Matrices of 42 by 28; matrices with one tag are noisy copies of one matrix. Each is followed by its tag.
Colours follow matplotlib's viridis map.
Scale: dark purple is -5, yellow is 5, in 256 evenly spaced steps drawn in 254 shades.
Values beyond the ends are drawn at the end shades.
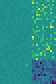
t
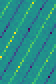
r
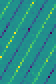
r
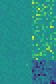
t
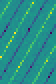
r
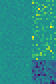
t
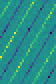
r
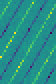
r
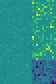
t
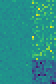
t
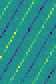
r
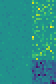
t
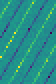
r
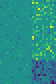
t
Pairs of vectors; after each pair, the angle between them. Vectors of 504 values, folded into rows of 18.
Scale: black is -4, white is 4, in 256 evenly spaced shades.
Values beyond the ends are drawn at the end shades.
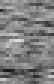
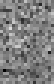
partly aligned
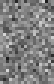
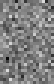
nearly parallel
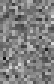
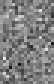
nearly opposite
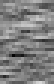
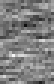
nearly opposite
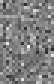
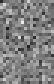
partly opposed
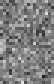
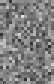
partly aligned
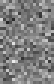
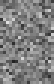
nearly opposite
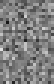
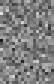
orthogonal
